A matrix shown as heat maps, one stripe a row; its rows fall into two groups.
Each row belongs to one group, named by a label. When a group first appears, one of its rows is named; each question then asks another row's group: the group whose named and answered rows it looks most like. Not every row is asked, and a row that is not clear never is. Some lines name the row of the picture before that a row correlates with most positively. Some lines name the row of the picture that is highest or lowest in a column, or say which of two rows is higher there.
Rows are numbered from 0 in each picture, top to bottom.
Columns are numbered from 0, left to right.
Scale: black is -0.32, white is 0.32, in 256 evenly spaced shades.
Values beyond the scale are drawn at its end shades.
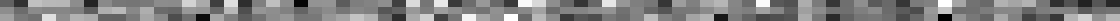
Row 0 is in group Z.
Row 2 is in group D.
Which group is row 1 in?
Z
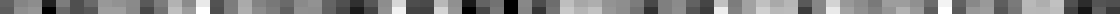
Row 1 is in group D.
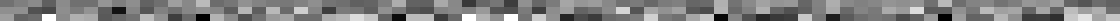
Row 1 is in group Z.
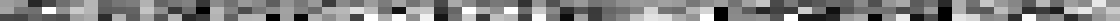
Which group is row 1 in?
D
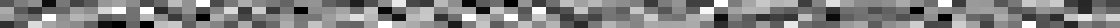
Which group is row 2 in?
D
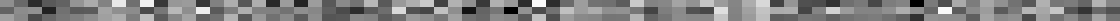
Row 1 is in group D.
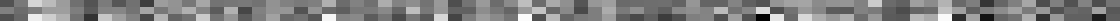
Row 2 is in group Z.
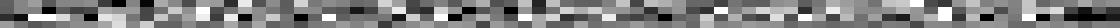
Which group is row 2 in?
Z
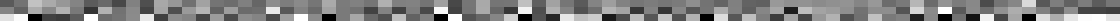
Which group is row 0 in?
Z
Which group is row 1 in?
Z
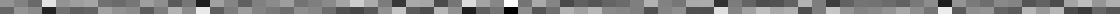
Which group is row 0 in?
D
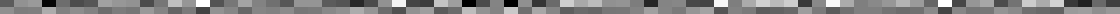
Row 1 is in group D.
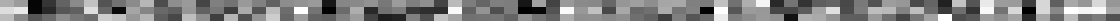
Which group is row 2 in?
Z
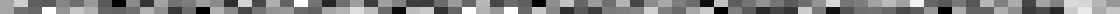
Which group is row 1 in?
D
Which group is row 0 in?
Z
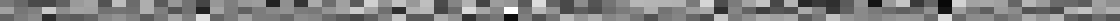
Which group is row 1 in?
D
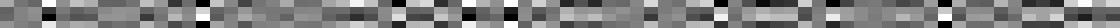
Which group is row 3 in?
D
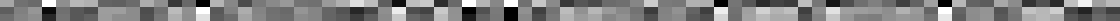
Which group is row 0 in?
D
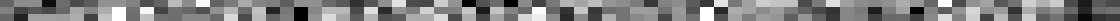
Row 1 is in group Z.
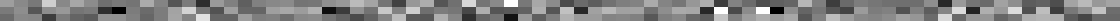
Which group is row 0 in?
D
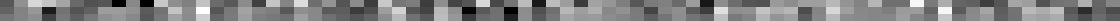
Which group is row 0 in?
Z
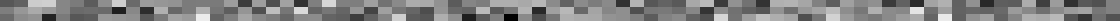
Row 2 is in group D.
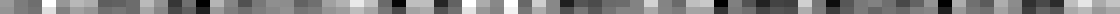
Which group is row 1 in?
D
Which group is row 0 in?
D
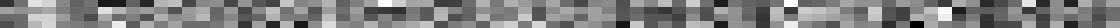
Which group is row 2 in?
Z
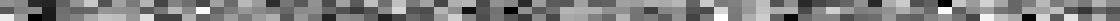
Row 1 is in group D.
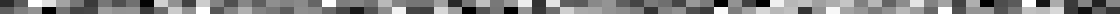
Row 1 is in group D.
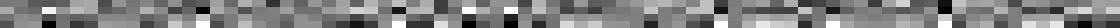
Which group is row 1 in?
D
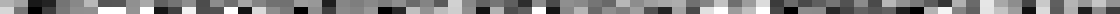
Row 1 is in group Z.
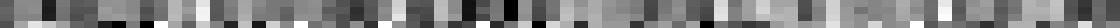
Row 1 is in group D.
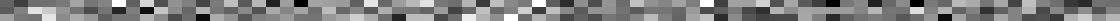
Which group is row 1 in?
Z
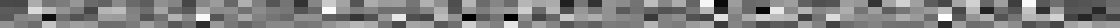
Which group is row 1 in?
Z
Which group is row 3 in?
D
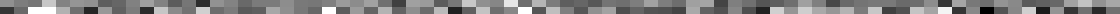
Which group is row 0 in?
D
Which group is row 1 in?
Z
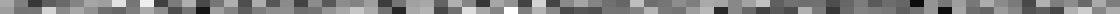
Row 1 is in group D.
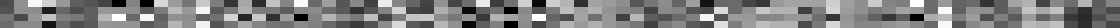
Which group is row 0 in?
Z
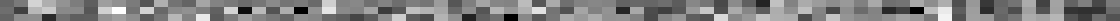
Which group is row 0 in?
Z
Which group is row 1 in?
Z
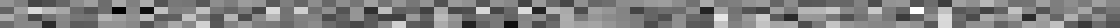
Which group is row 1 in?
Z
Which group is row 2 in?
Z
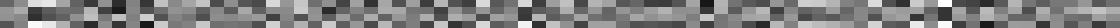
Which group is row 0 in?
Z
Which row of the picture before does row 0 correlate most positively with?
1
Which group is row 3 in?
Z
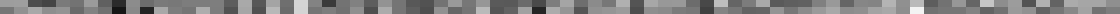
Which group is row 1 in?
Z
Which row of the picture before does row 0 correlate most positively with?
1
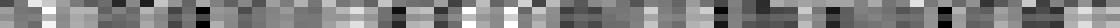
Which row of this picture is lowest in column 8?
0
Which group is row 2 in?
D
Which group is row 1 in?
D
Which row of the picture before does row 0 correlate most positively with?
1
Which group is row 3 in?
D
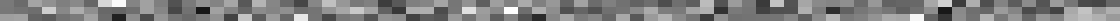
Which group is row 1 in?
D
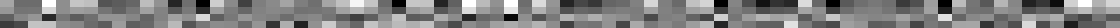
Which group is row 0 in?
D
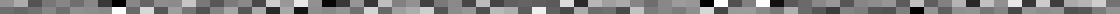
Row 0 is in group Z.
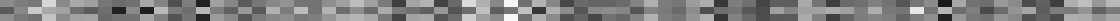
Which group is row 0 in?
D
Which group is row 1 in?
Z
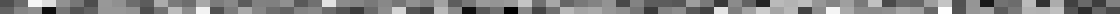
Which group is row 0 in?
Z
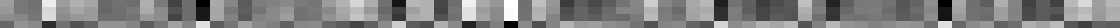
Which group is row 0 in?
D
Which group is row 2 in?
D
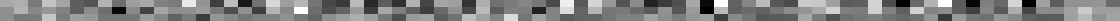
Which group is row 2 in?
D
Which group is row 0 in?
Z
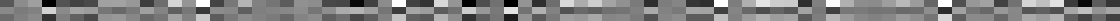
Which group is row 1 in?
D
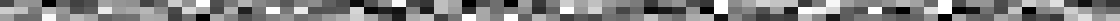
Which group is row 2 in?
D
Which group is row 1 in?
Z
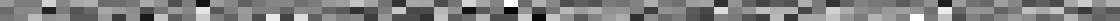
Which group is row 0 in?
D
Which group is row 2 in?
Z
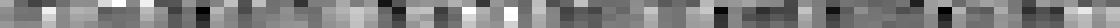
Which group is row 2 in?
D
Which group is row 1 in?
D
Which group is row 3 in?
D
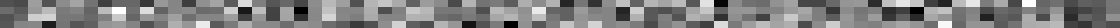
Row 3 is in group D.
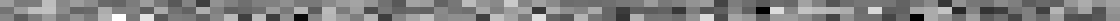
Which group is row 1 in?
Z
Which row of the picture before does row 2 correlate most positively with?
1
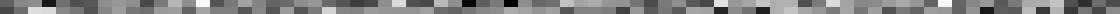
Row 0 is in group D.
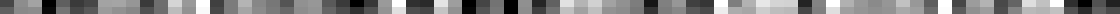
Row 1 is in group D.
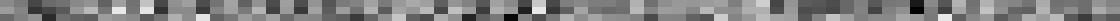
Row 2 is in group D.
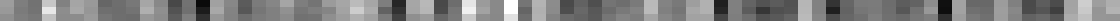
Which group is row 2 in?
D
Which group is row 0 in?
D
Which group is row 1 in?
D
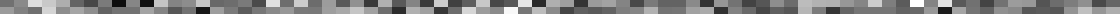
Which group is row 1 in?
D
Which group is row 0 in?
Z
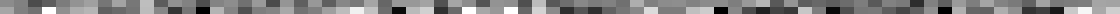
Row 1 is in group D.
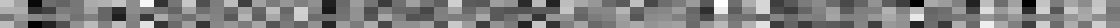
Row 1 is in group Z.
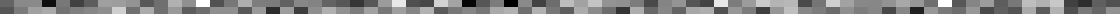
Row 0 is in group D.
